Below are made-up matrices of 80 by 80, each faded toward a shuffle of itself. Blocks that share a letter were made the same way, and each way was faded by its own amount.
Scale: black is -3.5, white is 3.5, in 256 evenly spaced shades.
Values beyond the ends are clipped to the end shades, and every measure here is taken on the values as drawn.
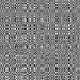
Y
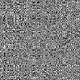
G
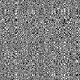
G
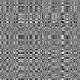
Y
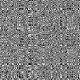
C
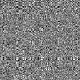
G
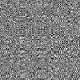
G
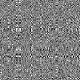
C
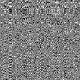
G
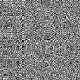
G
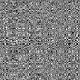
C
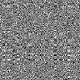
G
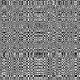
Y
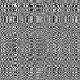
Y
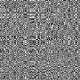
C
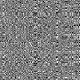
C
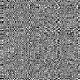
C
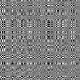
Y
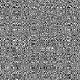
C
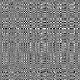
Y
